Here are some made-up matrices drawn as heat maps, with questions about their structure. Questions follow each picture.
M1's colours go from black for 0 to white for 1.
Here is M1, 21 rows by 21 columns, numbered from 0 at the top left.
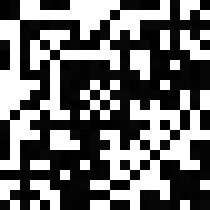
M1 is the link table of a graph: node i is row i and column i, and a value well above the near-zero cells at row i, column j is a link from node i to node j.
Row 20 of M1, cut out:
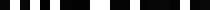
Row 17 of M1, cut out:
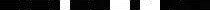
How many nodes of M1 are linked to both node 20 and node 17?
0
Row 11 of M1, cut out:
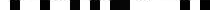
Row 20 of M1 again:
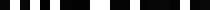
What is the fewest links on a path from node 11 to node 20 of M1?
2
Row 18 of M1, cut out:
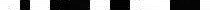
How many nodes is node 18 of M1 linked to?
11
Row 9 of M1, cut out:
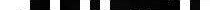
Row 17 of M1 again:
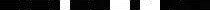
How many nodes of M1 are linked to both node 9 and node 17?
0
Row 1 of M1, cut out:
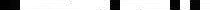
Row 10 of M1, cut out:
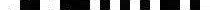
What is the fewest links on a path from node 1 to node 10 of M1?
1
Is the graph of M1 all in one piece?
yes
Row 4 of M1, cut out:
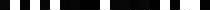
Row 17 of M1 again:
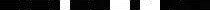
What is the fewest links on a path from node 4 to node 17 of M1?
3
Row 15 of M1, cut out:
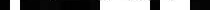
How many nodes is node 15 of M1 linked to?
9
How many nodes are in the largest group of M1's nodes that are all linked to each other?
5
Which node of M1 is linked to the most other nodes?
node 1
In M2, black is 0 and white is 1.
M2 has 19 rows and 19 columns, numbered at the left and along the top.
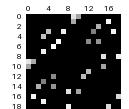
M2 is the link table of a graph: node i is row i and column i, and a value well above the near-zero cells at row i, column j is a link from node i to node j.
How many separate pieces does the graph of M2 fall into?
3
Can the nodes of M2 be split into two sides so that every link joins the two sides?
yes
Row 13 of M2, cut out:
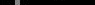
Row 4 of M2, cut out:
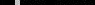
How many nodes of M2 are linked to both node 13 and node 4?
1
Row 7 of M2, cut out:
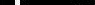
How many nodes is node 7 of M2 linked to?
1
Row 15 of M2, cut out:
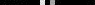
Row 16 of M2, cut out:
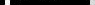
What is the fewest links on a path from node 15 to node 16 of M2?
3
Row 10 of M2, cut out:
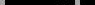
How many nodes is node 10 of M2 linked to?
2
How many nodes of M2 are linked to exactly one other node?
7
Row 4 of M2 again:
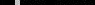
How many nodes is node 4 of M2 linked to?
1
